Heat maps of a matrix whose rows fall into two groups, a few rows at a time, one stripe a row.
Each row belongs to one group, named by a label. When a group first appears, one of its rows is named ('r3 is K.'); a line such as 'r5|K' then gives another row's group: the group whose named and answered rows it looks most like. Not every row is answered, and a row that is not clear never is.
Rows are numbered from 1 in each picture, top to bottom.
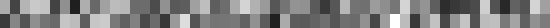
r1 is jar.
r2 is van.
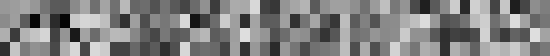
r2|van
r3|jar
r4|van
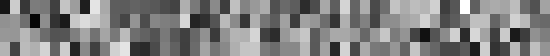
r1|van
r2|van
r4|jar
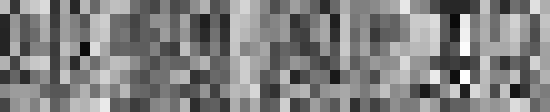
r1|jar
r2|van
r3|van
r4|van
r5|jar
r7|jar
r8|van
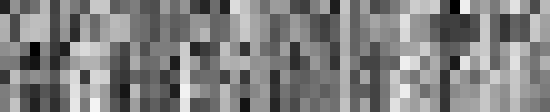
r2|jar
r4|van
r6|van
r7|van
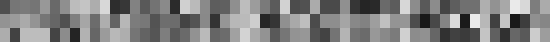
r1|van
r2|jar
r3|jar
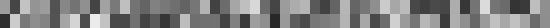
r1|jar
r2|van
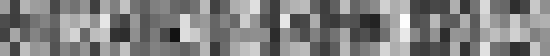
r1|jar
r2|van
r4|jar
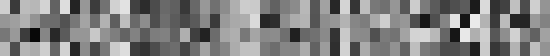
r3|van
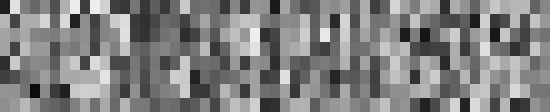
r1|van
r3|jar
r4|jar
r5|van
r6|van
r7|van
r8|jar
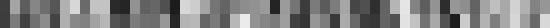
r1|van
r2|van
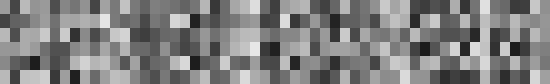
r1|jar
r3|jar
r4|jar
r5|van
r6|jar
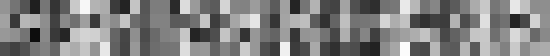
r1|van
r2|jar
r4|van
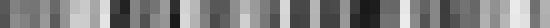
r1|van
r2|van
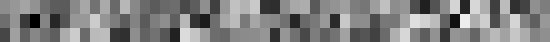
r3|van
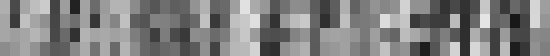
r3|jar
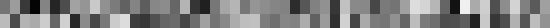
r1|van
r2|jar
